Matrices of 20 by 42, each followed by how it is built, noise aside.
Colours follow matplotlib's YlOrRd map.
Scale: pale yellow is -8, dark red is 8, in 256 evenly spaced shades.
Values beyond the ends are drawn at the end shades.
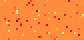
sparse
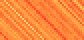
Toeplitz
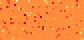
sparse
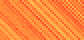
Toeplitz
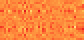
low rank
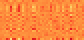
low rank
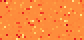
sparse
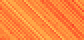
Toeplitz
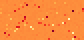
sparse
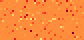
sparse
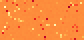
sparse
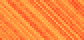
Toeplitz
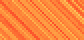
Toeplitz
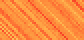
Toeplitz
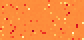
sparse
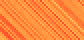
Toeplitz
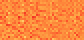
low rank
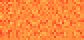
low rank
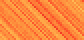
Toeplitz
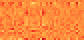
low rank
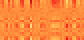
low rank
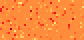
sparse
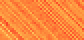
Toeplitz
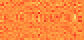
low rank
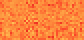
low rank
